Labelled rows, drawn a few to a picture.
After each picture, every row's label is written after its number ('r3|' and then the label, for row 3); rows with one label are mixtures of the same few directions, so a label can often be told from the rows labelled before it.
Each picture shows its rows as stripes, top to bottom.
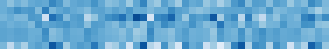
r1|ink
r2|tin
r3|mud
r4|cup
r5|mud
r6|mud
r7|ink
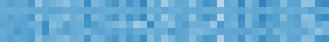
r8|cup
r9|ink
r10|cup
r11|mud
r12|tin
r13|cup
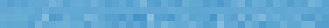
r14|ink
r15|tin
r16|mud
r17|cup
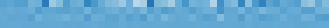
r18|mud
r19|cup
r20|cup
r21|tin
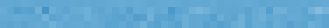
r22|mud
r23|tin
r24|mud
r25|ink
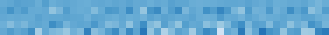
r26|tin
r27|ink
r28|cup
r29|ink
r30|cup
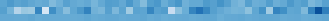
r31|ink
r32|tin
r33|cup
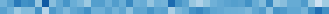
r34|tin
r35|tin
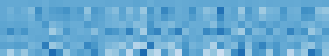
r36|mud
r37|cup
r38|cup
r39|mud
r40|ink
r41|ink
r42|mud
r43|ink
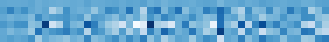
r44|cup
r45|ink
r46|cup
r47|mud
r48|cup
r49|cup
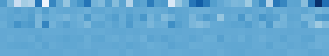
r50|tin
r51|tin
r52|cup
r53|tin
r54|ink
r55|cup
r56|tin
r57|ink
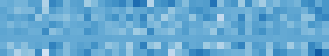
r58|mud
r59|tin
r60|cup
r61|ink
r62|mud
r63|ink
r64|ink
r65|tin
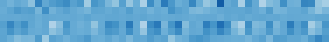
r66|cup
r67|tin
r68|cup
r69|ink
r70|ink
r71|tin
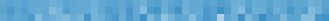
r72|ink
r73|ink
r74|cup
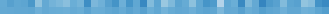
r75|cup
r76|cup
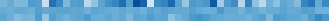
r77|mud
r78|cup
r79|tin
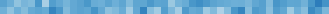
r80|tin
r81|ink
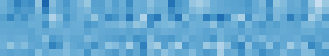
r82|tin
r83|tin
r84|ink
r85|mud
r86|cup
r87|mud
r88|ink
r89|cup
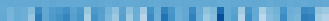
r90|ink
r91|cup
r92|cup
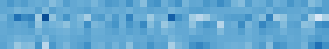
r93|ink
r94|tin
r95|tin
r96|cup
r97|cup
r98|tin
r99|tin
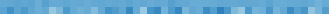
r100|tin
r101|ink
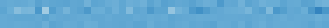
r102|cup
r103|tin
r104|tin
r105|mud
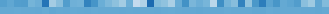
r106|mud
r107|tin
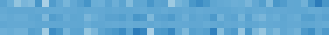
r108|tin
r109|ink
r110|mud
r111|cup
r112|mud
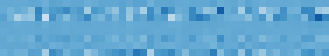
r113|mud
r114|cup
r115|tin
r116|tin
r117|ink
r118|cup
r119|mud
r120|mud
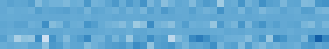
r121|cup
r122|cup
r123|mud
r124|mud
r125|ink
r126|tin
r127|mud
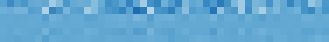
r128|ink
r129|mud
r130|mud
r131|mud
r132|mud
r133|tin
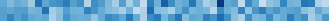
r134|cup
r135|mud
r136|ink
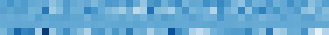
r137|ink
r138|mud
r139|cup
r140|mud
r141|tin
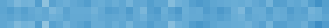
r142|tin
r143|ink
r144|ink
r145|tin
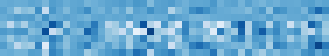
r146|mud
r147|tin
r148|tin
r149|ink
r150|mud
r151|ink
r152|tin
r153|mud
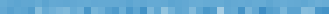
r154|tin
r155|cup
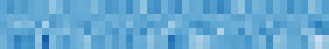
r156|ink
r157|ink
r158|ink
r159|tin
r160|cup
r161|tin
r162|tin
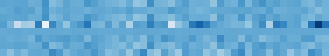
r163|mud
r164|tin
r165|mud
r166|tin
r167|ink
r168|cup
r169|mud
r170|ink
